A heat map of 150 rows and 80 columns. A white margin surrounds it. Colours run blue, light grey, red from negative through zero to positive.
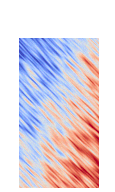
The ninth with the lowest average is the top left. There are no lone odd cells. The bottom right is the ninth with the highest average. There is an overall slope up to the bottom right. No single row or column stands out from its neighbours. The grain runs diagonally down to the right. Overall the values sit about 50% of the way up the scale.
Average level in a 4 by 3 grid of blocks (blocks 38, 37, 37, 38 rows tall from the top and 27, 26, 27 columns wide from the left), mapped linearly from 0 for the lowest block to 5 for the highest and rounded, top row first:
013
123
134
245
